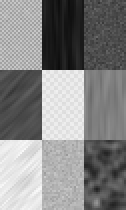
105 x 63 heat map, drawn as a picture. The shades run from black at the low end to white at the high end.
The table splits into 3 rows of 3 panels. Panel 1,1: high, checkered. Panel 1,2: very low, streaked downward, faint in contrast. Panel 1,3: low, fine-grained, faint in contrast. Panel 2,1: low, slanting up to the right, faint in contrast. Panel 2,2: very high, checkered, faint in contrast. Panel 2,3: middling, streaked downward, faint in contrast. Panel 3,1: very high, slanting up to the right, faint in contrast. Panel 3,2: high, fine-grained, faint in contrast. Panel 3,3: low, blotchy.
